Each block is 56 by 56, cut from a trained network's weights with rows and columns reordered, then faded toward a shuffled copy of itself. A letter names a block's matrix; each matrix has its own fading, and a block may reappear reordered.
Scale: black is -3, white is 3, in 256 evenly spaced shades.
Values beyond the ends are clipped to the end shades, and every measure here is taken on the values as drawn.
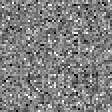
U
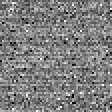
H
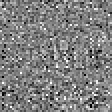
U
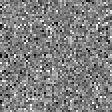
U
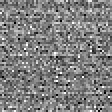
H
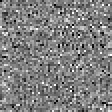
U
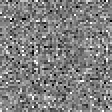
U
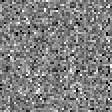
U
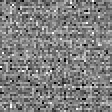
H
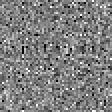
U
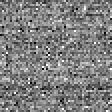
H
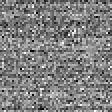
H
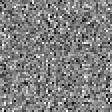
U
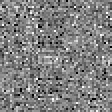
U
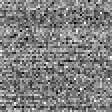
H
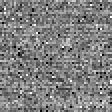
H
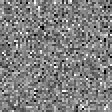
U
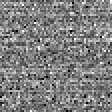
H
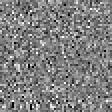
U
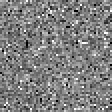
U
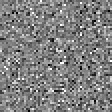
U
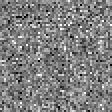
U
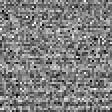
H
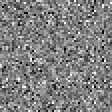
U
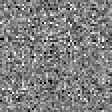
U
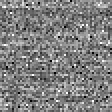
H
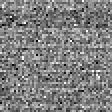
H
